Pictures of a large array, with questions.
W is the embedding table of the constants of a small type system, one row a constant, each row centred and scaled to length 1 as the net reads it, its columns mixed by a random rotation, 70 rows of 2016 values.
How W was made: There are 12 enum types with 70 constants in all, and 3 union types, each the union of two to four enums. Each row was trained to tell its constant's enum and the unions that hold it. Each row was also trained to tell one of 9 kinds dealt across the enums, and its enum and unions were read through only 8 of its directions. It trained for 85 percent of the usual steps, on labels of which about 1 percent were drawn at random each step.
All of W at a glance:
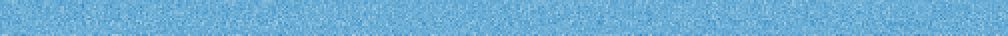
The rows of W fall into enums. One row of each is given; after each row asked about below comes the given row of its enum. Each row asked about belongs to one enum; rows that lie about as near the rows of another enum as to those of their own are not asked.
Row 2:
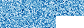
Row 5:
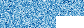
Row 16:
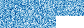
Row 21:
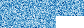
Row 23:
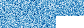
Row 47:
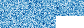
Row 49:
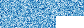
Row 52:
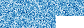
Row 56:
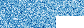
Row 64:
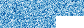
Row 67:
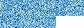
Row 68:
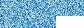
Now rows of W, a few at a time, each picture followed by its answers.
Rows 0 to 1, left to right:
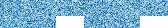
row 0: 49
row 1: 56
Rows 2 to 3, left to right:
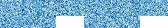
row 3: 52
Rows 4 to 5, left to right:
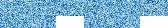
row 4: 2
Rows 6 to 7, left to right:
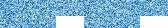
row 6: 56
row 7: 47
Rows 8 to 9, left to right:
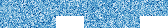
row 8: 68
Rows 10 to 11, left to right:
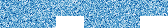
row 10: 56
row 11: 64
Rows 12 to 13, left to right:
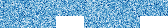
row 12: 5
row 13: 23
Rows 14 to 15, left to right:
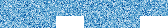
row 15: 67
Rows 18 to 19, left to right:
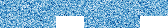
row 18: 47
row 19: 68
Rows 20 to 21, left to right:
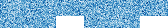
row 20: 23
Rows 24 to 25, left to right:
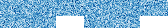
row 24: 64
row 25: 52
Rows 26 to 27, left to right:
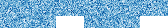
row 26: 5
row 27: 64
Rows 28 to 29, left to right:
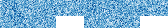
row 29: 5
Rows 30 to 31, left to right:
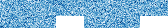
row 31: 49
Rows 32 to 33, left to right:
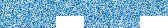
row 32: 47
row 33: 64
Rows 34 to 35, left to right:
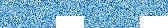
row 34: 68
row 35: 49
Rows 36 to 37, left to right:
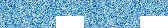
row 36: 5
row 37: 5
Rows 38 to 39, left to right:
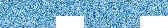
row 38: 21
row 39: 16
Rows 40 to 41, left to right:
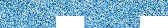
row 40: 56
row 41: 21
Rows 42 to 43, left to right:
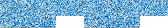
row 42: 68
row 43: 68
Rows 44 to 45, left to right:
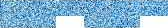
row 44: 47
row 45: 49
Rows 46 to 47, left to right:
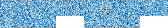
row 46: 68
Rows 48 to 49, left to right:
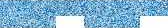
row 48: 21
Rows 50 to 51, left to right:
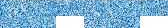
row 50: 47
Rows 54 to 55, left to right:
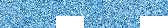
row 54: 2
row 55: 56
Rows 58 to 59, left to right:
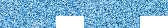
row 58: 2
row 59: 23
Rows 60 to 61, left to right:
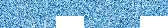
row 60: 52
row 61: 49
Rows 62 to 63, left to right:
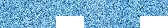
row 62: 5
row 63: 23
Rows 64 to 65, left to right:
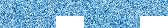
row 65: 56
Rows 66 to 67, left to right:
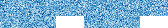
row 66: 47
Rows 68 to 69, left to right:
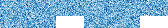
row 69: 2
